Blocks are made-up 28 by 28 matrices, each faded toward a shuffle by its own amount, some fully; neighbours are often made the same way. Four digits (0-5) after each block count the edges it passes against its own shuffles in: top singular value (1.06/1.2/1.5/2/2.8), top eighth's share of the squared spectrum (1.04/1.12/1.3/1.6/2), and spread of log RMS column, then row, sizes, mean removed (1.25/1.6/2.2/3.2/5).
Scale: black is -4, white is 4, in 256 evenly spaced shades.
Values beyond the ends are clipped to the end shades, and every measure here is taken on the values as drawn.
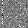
2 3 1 0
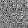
3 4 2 2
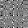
4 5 2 2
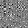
3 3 1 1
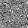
2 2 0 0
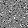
0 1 0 0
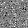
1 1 0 0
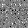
2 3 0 1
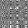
4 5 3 2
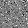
1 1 0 1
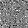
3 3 1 0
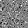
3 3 0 0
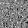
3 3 0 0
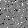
1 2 0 1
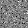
1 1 0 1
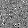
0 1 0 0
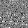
2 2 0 2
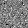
0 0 0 0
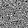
0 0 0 0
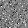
0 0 0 0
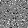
0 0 0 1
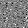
2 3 0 1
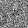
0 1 0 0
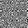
3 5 2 2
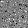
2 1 0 0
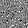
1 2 0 0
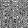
3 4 1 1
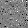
2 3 1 0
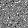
0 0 0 0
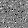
0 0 0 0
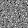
0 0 0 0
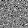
0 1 0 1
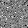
0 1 0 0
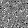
0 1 0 0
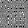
3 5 2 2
